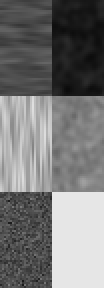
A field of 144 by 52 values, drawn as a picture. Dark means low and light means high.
The table splits into 3 rows of 2 panels. Panel 1,1: low, streaked across, faint in contrast. Panel 1,2: very low, blotchy, faint in contrast. Panel 2,1: high, streaked downward. Panel 2,2: middling, blotchy, faint in contrast. Panel 3,1: low, fine-grained. Panel 3,2: very high, flat.
